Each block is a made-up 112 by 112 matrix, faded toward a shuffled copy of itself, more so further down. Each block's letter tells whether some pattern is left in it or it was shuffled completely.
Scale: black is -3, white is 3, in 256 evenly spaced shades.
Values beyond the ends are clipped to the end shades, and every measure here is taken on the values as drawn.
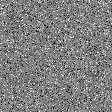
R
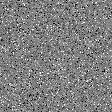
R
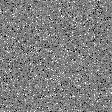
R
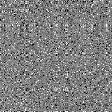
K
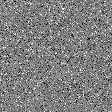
R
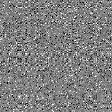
K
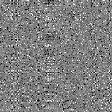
K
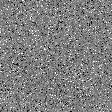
R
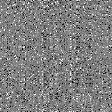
K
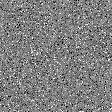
R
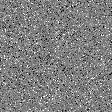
R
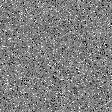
R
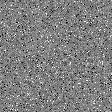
R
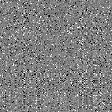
K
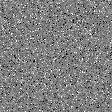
R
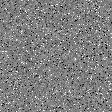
R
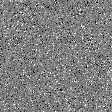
R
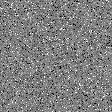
R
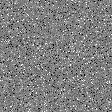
R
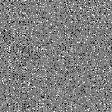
K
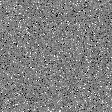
R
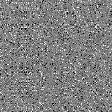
K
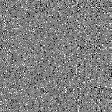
K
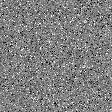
R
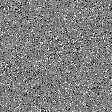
R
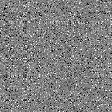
K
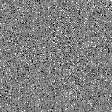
K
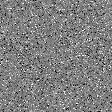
R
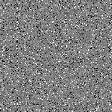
K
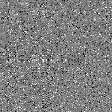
K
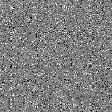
K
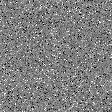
R
